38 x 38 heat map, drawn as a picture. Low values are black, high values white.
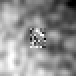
Grain: blotchy. Odd patch: rougher, in the centre. Stripes: none. Slope: up to the bottom left.
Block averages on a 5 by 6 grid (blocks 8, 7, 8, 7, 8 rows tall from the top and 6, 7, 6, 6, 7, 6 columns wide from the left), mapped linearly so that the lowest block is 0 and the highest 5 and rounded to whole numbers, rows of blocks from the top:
3 3 2 2 1 0 | 4 3 3 2 1 1 | 4 4 2 3 2 2 | 5 5 4 3 2 2 | 5 5 5 4 3 2
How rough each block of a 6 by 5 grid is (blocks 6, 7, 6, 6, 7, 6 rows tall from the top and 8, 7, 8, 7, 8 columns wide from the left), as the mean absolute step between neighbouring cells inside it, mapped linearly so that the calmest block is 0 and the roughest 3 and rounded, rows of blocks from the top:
00000
00000
00300
00300
00000
00000
